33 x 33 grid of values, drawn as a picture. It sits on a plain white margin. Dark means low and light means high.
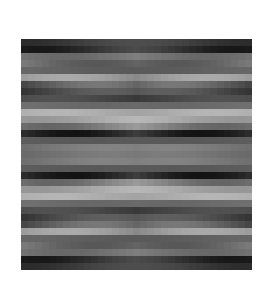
Mirror symmetry: left to right and top to bottom. Grain: streaks across. Average level on the scale: 40%. Ninth with the highest average: centre.
